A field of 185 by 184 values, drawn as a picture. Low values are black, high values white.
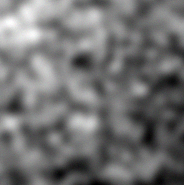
There is an overall slope up to the top left. There are no regular stripes. The texture varies smoothly and slowly. The top left is the ninth with the highest average. No single row or column stands out from its neighbours.
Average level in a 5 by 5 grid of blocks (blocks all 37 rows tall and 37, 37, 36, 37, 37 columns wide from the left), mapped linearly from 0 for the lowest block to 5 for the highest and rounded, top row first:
5 3 3 2 2
3 3 2 1 1
2 3 2 2 0
2 2 2 1 0
2 1 0 2 0
